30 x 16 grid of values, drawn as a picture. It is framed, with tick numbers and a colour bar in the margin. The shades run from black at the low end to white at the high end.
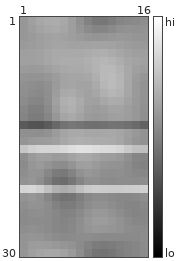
Rows 14, 17 and 22 differ from the rows beside them. The top left is the calmest part. Overall the values sit about 60% of the way up the scale.
